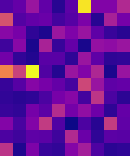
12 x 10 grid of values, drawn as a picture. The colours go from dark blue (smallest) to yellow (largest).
Slope: none. Roughest part: middle left. Ninth with the highest average: middle left. Average level on the scale: 20%. Mirror symmetry: none.
